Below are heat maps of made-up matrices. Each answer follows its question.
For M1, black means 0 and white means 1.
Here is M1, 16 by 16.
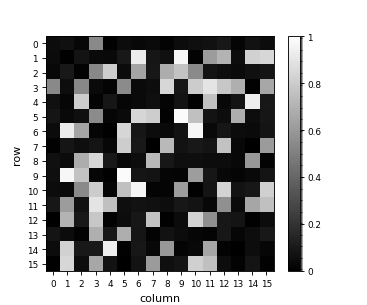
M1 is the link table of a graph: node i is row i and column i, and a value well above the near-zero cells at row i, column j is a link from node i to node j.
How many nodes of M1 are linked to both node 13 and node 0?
1
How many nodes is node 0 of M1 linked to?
1
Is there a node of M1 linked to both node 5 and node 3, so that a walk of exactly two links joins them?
yes
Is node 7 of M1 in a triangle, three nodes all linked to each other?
no
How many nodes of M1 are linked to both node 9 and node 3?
3
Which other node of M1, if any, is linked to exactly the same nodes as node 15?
node 12
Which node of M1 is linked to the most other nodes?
node 3
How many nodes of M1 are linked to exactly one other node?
1
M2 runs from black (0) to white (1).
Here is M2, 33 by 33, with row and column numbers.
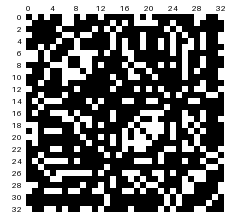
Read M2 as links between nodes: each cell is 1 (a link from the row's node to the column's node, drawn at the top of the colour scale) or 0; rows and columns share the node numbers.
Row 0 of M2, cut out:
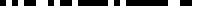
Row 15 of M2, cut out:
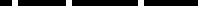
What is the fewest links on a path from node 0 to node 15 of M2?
3
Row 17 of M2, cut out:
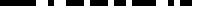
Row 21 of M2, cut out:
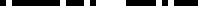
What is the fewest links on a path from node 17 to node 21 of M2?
1
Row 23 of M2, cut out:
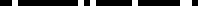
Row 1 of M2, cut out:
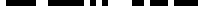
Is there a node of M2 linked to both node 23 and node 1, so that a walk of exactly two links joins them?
no
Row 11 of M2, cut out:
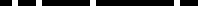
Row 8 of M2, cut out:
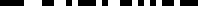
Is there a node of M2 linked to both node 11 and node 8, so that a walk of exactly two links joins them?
yes
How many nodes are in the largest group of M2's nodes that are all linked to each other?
7
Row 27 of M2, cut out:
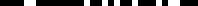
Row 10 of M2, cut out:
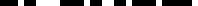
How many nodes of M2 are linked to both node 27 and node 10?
3
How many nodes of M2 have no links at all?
0
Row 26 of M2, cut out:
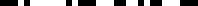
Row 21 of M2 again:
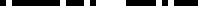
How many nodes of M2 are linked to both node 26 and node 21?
5
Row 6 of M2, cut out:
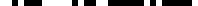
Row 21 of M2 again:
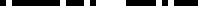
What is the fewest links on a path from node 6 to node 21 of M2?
2
